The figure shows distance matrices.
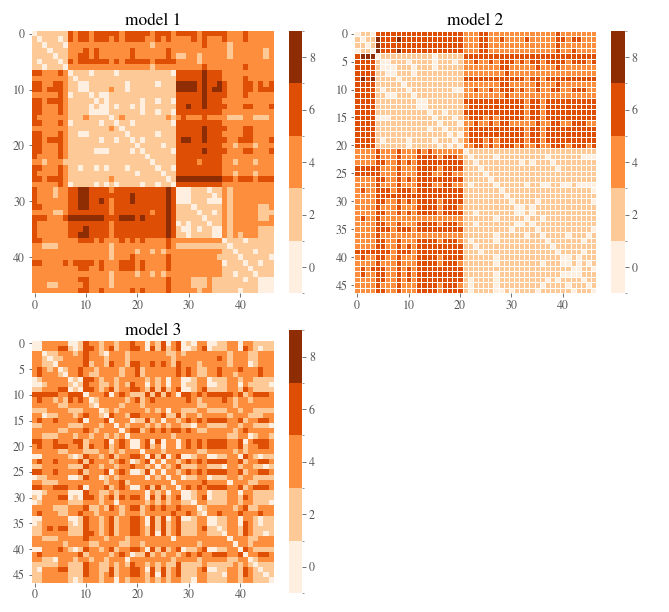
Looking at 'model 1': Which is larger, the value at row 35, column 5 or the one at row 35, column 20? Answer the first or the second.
the second
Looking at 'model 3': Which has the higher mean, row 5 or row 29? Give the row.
5
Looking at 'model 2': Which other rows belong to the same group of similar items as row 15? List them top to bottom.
4, 5, 6, 7, 8, 9, 10, 11, 12, 13, 14, 16, 17, 18, 19, 20
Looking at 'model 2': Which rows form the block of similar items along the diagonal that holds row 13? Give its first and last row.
4 to 20
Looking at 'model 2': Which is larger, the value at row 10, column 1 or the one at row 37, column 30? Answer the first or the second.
the first
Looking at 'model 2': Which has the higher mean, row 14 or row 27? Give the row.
14
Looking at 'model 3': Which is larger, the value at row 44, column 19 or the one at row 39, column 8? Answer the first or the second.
the first
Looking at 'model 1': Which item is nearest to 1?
5
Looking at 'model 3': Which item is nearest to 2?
14
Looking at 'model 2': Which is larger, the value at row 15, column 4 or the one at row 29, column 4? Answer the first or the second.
the second
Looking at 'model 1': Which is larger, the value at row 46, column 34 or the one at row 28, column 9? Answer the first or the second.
the second
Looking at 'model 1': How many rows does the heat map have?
47
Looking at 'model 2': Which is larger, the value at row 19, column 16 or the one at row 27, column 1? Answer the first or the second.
the second
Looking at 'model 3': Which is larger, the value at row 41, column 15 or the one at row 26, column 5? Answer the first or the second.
the second
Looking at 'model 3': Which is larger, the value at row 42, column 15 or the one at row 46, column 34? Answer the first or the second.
the first
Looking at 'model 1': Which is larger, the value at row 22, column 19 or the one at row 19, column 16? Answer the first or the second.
the first
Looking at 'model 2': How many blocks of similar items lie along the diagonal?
3
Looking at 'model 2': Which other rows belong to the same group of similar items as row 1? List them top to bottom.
0, 2, 3
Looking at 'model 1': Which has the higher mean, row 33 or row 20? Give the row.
33
